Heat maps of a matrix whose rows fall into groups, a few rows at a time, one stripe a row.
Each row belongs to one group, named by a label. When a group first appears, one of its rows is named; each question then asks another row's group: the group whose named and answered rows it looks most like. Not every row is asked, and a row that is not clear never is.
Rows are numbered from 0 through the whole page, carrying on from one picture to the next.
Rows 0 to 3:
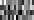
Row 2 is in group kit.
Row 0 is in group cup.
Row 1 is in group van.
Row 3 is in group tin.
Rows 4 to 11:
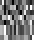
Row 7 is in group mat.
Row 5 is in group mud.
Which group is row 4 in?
kit
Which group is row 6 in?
kit
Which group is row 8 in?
van
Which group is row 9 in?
cup
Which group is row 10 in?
cup
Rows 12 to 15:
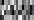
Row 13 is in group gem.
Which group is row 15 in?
mat
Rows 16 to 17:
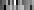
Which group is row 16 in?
tin
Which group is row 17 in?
tin
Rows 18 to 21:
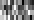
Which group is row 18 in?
gem
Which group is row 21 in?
gem
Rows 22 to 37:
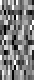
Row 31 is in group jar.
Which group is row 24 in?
kit
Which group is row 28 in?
tin
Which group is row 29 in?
jar
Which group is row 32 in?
van
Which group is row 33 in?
cup
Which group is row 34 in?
mud
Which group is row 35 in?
cup
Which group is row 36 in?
mat
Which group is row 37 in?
mat
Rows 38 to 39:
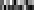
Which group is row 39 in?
kit
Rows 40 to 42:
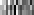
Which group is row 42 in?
cup
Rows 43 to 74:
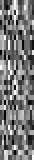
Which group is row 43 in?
mud
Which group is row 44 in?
mud
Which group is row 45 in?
cup
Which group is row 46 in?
mud
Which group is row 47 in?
tin
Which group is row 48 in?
tin
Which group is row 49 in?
kit
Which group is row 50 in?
cup
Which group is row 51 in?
gem
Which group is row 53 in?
tin
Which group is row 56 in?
gem
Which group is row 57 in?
jar
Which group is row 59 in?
mud
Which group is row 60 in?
cup
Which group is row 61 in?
mud
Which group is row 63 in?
kit
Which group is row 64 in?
cup
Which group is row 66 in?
tin
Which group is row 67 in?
kit
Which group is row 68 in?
gem
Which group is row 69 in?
jar
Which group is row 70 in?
kit
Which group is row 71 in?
kit
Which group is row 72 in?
mud
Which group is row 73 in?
jar
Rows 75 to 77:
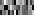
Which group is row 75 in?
jar
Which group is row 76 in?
van
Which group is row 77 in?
tin
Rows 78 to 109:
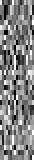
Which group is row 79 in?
van
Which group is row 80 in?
van
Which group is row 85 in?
cup
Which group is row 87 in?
jar
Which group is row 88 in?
van
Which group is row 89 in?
mud
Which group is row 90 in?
mud
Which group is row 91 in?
tin
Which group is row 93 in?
mud
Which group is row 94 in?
jar
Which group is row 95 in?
van
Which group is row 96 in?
jar
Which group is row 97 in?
cup
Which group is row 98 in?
tin
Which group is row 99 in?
gem
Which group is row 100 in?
gem
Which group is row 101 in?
jar
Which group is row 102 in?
mat
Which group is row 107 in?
jar
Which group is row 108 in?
mud
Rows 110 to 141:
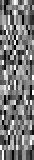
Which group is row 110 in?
mud
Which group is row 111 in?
tin
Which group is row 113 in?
gem
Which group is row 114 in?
gem
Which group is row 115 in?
jar
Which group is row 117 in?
cup
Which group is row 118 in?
tin
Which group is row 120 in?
mud
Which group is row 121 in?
van
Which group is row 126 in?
tin
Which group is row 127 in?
gem
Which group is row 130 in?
mud
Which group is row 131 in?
jar
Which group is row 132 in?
tin
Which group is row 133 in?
kit
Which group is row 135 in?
van
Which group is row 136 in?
gem
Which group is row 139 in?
cup
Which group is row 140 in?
kit
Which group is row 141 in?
kit
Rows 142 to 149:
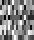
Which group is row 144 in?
gem
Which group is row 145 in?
kit
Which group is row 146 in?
mat
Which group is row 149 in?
mud
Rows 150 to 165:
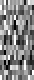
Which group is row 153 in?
tin
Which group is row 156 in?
gem
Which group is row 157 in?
mud
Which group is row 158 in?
mud
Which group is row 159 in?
cup
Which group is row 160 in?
tin
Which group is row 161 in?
gem
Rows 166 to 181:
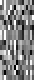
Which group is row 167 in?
jar
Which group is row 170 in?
mud
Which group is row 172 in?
cup
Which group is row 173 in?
cup
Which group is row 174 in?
tin
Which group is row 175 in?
tin
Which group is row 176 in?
gem
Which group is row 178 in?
mud
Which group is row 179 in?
cup
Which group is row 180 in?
mud
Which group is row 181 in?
cup
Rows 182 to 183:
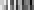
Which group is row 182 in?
gem
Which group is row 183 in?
gem
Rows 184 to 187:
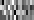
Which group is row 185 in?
gem
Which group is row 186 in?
jar
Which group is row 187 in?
tin
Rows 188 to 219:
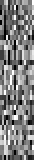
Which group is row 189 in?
tin
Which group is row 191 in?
mud
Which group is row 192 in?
tin
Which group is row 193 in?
mud
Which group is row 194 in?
van
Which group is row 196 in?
cup
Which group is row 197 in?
jar
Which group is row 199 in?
van
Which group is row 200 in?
kit
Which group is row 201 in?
jar
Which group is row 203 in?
jar
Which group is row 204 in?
jar
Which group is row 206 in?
cup
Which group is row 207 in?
van
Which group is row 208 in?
kit
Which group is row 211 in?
mud
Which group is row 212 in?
kit
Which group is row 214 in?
gem
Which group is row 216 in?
gem
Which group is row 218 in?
jar
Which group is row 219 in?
kit
